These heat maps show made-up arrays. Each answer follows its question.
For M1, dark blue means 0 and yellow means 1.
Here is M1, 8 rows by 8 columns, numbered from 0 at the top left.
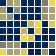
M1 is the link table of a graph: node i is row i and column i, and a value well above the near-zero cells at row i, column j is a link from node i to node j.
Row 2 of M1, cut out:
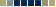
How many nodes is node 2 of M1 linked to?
4
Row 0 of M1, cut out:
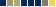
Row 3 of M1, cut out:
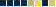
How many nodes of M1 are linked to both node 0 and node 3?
1
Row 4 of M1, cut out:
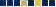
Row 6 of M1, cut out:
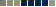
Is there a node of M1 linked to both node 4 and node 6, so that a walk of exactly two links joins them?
no
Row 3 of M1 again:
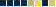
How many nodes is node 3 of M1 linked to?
3
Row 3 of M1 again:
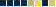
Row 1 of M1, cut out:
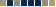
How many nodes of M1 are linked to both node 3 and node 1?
1
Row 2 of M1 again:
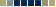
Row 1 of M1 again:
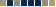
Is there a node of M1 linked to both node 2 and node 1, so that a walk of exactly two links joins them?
yes
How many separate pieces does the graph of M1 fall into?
1
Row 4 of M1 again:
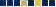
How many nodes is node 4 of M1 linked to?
2
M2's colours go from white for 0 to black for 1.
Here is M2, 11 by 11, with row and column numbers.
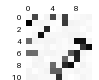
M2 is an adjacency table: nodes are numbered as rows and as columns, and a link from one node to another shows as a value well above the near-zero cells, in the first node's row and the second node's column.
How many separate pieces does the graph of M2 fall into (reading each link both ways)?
2
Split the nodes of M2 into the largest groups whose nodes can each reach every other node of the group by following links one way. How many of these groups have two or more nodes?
2
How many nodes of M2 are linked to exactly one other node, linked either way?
3
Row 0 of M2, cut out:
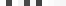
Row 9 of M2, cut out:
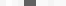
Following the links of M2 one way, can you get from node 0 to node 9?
yes
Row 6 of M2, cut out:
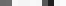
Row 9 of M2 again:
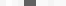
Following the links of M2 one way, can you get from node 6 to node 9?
yes
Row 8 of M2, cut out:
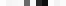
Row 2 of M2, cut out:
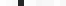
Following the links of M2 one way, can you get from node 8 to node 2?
no
